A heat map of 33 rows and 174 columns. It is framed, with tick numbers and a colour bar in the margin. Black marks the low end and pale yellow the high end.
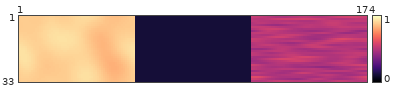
It is made of 1 by 3 panels. Panel 1,1: very high, smooth, faint in contrast. Panel 1,2: very low, flat. Panel 1,3: middling, streaked across, faint in contrast.
